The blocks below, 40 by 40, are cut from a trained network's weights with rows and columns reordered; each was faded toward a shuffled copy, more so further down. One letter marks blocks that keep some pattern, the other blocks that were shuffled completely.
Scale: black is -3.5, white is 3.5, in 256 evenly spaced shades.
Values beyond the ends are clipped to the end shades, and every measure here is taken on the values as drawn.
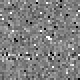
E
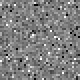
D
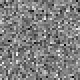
D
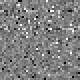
E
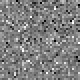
E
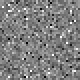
D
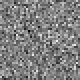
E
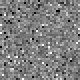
D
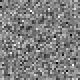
D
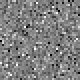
D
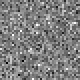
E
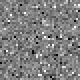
E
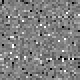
E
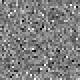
E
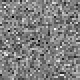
D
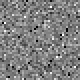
E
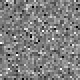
D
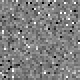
D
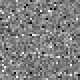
E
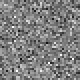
D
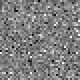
E
